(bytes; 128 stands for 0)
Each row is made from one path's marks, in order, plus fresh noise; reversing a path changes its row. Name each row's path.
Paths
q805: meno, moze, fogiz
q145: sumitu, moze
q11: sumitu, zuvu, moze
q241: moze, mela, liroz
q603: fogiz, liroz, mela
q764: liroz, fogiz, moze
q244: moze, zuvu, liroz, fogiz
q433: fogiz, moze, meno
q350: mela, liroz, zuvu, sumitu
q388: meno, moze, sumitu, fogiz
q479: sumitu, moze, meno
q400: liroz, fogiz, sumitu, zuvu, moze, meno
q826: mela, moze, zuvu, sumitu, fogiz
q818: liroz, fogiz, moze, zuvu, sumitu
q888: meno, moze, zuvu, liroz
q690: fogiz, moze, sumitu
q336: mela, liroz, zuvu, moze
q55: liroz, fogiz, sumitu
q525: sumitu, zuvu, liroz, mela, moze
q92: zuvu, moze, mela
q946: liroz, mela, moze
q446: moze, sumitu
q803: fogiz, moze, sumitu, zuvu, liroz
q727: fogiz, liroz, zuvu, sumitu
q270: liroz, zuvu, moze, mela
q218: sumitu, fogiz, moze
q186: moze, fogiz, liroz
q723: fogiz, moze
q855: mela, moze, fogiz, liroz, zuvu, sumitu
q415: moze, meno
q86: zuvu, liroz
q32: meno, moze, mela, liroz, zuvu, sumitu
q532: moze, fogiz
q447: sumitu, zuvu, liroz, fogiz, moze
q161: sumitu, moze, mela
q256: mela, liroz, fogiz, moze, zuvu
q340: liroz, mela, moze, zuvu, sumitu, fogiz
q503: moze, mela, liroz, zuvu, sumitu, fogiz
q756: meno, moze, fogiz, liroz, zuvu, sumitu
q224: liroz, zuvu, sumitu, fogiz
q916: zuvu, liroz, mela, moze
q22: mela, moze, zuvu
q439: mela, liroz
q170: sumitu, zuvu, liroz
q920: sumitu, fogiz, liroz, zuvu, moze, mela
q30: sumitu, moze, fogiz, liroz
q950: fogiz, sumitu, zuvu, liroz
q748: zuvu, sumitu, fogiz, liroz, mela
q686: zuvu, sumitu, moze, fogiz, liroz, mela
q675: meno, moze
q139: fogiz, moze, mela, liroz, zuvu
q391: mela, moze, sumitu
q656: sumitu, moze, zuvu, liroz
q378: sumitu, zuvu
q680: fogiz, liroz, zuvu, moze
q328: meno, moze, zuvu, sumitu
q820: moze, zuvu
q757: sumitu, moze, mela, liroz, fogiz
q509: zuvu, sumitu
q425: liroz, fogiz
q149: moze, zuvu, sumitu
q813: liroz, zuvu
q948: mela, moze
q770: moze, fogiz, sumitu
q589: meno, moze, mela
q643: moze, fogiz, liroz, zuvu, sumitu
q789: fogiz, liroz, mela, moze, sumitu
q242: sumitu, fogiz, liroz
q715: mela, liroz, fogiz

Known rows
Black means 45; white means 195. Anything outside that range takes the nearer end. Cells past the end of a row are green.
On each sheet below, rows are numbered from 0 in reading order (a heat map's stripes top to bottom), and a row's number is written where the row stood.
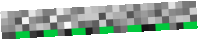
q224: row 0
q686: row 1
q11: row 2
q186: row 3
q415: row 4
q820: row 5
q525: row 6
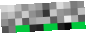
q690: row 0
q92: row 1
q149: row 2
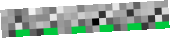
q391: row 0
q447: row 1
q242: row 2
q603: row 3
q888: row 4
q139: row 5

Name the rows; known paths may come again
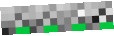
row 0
q532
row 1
q723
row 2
q950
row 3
q789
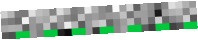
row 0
q748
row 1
q242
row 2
q149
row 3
q161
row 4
q388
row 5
q22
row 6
q770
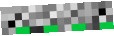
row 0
q603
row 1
q686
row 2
q805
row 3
q336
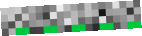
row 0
q433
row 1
q86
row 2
q145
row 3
q241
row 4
q888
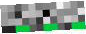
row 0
q92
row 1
q946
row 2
q447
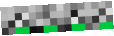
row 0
q139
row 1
q820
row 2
q503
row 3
q425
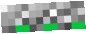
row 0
q920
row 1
q727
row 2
q509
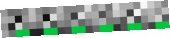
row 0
q439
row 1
q270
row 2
q813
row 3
q415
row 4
q818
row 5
q30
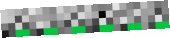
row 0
q186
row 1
q446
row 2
q55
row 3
q340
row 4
q170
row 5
q391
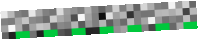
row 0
q11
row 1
q525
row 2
q224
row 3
q916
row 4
q589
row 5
q378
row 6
q756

